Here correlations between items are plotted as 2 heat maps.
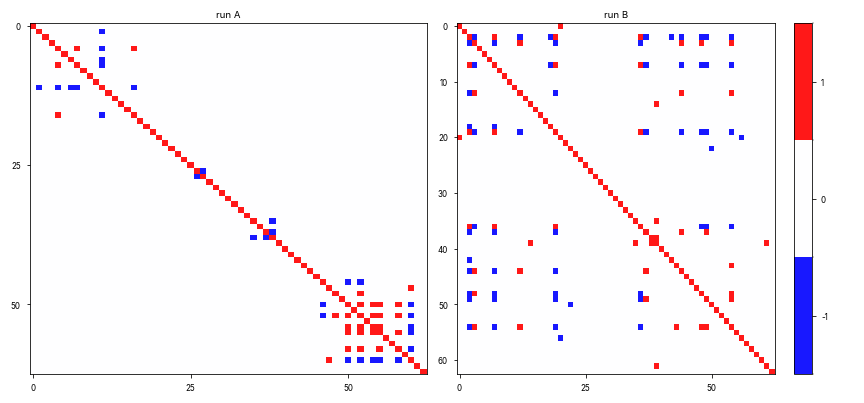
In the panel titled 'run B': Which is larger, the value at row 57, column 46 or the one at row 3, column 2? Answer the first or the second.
the first
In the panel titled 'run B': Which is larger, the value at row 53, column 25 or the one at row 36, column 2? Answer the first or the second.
the second
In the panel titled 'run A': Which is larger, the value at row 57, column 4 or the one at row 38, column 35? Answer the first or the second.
the first
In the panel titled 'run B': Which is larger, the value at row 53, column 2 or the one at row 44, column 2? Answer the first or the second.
the first
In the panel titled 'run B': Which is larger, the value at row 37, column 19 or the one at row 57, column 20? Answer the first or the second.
the second
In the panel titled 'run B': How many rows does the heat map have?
63
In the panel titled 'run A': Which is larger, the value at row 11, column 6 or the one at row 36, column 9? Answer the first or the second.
the second
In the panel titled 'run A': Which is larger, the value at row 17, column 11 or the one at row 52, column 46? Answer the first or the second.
the first
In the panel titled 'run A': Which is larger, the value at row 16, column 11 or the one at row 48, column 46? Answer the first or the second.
the second
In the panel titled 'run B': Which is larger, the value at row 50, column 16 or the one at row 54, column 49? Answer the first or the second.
the second
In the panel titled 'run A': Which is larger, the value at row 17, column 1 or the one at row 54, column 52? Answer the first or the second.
the second
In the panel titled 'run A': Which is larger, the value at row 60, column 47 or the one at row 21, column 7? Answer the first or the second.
the first
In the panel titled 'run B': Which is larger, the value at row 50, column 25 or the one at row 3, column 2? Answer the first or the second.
the first
